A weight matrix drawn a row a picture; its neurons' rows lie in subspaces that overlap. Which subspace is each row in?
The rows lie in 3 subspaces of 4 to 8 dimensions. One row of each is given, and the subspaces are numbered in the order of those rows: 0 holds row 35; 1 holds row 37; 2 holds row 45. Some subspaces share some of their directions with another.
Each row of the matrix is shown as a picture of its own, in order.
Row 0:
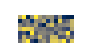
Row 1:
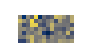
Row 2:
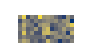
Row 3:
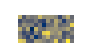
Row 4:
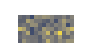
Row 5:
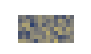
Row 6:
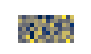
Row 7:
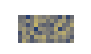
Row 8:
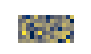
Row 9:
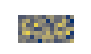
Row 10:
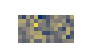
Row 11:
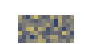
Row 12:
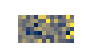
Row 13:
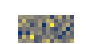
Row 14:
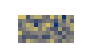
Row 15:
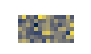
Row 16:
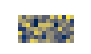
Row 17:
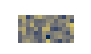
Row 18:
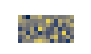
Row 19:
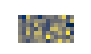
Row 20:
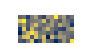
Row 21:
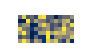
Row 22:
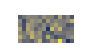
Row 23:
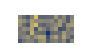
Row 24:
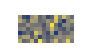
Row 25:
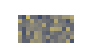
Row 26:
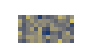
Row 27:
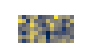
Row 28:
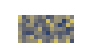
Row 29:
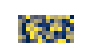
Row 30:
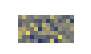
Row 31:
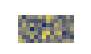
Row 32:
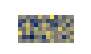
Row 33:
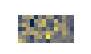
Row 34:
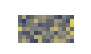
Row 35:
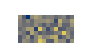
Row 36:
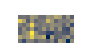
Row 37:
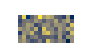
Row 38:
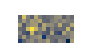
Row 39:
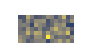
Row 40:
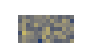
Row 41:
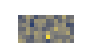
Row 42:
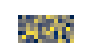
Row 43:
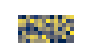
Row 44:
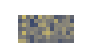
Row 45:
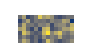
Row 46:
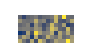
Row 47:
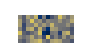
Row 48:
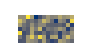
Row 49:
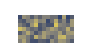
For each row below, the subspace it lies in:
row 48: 1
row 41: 2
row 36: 1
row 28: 1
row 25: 0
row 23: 0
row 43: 0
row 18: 0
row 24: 1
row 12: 0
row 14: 0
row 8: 1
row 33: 2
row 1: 2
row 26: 1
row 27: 1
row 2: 2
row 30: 0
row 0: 0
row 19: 2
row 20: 1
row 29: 1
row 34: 0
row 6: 1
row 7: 0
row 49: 0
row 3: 1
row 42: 1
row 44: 2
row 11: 0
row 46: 1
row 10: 0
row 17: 2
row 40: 0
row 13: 0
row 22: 1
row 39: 2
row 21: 1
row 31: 1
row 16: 0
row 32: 0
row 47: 1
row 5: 0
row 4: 2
